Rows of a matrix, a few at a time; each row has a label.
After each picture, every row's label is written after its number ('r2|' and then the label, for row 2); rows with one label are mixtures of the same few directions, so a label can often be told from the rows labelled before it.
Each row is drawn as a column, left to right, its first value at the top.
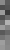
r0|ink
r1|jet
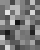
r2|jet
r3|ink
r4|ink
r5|jet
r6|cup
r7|ink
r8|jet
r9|jet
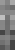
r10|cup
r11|jet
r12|cup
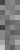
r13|cup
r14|jet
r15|cup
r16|cup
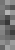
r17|cup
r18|ink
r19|jet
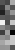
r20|jet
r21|cup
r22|jet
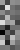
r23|jet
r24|ink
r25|jet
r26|ink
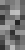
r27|cup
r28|ink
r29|ink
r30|jet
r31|cup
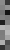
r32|cup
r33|jet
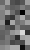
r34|ink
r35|ink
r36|cup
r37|jet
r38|ink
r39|jet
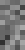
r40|cup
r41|jet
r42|cup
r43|jet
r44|ink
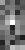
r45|cup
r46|ink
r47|cup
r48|jet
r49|jet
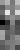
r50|ink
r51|jet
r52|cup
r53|jet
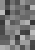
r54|ink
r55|jet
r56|cup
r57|jet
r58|jet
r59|jet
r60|jet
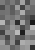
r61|jet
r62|jet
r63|ink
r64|jet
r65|jet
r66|cup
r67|cup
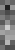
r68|jet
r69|ink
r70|jet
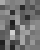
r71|cup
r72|jet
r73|ink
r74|cup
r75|ink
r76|cup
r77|ink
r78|jet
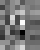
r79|jet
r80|cup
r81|cup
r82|ink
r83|ink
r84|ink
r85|jet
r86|jet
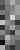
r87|cup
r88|jet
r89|cup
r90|jet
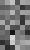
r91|cup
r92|cup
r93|jet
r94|cup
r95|ink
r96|jet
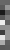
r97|jet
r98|jet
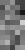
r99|ink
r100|cup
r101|cup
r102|jet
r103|jet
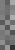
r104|cup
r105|cup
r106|cup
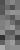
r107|jet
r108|ink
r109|ink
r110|jet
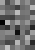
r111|ink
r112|cup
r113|cup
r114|jet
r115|cup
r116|jet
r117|ink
